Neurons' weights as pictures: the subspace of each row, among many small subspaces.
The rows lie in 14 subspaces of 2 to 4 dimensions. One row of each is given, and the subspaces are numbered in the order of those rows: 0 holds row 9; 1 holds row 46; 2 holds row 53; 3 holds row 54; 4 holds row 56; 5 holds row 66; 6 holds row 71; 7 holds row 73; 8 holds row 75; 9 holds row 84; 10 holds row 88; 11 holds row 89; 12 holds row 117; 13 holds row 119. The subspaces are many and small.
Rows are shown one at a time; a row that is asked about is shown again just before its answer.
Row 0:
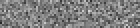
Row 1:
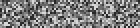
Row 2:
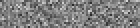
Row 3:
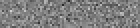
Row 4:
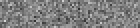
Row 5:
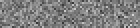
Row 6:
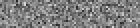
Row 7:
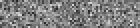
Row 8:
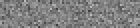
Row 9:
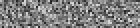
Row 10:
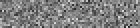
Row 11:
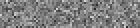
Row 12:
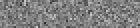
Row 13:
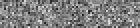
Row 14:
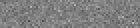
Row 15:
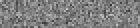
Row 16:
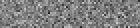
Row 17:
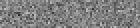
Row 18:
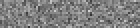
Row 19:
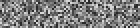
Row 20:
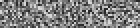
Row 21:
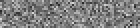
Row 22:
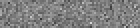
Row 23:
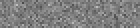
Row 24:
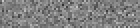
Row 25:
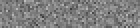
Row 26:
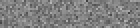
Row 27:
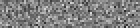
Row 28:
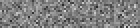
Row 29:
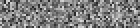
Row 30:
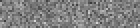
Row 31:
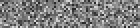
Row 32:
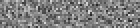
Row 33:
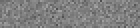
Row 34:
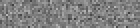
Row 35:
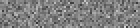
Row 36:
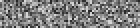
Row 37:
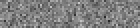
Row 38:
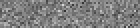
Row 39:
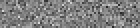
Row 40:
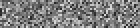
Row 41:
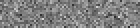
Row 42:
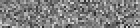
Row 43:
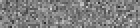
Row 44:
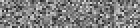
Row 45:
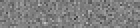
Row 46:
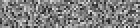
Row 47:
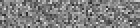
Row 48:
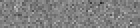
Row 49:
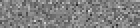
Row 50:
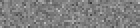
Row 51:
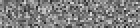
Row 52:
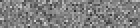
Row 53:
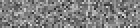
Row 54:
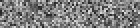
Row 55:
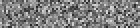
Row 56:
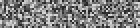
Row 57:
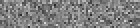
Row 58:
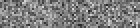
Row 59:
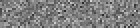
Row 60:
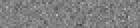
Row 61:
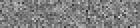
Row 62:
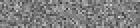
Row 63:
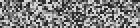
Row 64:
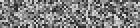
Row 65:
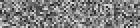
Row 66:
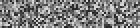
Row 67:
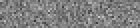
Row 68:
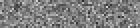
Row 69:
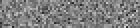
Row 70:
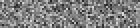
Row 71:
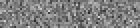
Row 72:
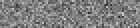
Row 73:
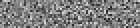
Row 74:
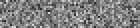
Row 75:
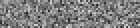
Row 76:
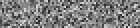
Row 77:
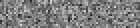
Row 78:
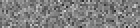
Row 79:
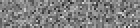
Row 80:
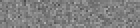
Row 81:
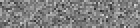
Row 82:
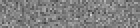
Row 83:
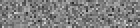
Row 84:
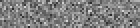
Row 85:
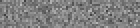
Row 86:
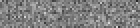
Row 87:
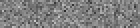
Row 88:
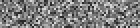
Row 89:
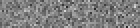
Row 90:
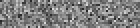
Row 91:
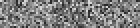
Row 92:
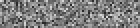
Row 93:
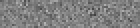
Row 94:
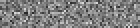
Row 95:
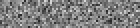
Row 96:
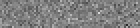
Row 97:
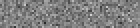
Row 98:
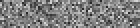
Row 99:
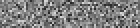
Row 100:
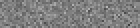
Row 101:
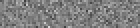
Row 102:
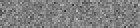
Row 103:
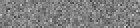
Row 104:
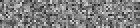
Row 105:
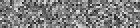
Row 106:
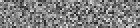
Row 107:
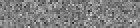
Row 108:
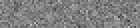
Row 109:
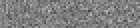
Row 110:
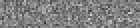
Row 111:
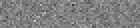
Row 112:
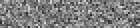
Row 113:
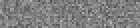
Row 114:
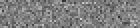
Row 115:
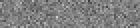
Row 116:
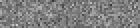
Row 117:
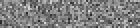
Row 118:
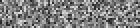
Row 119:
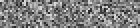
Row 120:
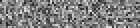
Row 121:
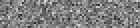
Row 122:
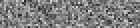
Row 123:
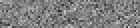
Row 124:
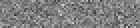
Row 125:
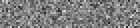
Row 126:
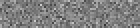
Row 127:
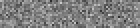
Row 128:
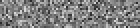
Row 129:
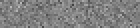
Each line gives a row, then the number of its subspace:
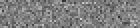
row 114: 6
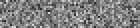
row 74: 6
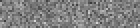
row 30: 6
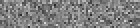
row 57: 12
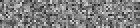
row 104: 4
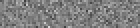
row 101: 13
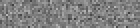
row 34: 10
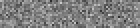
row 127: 4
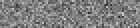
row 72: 4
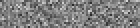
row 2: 9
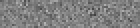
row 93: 13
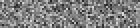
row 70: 4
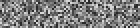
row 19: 1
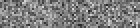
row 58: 1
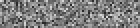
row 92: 6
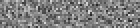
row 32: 0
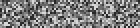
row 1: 3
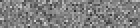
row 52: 9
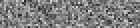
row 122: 0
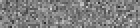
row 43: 1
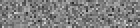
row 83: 1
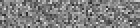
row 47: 12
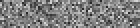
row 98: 12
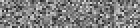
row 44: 7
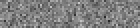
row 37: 6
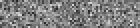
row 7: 1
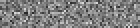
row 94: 1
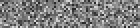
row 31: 1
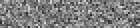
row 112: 8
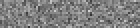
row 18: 12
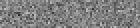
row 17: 1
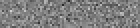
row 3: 10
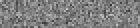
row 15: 6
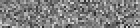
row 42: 8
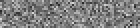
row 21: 1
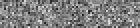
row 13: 1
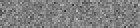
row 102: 7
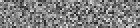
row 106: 7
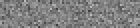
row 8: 8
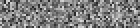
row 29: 6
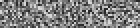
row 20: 3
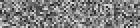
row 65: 1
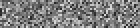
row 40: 7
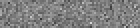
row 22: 7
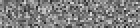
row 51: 0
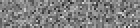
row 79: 2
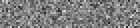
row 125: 7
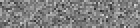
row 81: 6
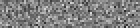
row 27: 0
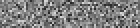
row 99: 10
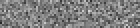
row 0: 8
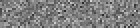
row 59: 3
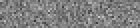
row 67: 6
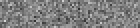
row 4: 6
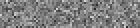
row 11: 6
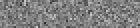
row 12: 13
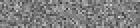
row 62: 4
